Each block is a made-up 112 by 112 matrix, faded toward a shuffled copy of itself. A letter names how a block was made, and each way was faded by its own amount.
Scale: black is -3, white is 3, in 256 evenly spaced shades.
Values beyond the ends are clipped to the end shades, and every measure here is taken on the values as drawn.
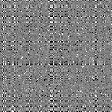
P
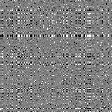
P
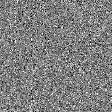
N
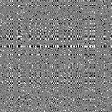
P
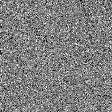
N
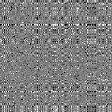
P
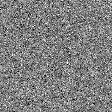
N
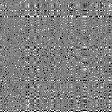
P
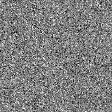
N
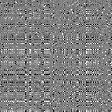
P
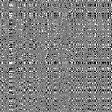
P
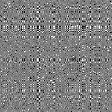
P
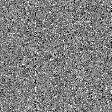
N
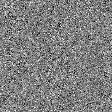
N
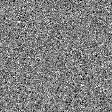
N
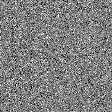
N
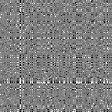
P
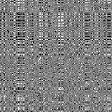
P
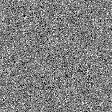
N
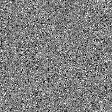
N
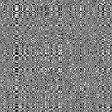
P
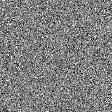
N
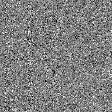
N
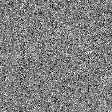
N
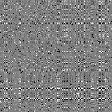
P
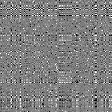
P
